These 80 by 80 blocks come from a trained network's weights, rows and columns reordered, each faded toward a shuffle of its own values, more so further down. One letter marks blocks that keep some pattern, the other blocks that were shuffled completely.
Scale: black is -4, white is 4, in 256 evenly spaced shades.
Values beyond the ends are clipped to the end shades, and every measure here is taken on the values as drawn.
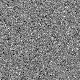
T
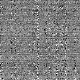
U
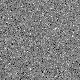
T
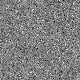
T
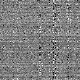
U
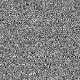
U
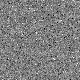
T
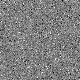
T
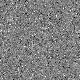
T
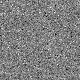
T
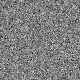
T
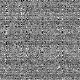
U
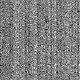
U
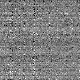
U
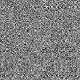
U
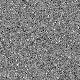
T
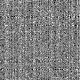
U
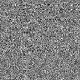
U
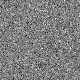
T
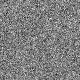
T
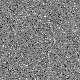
T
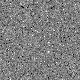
T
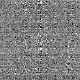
U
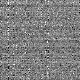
U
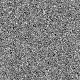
T
